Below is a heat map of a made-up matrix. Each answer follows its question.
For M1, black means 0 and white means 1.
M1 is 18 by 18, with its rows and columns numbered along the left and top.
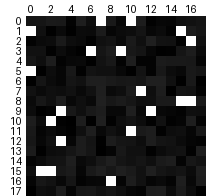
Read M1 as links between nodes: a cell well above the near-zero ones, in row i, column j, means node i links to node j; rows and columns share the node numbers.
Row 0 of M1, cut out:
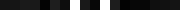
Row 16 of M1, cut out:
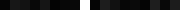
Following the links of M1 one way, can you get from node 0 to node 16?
yes
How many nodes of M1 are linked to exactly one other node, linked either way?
2
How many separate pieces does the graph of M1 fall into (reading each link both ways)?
6
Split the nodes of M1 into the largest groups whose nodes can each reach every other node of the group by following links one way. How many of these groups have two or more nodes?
2
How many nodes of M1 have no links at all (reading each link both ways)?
4
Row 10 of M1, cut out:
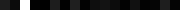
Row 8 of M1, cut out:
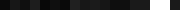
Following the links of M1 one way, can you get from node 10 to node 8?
yes
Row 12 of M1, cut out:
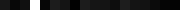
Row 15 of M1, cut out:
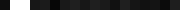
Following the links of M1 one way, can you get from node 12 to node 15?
no
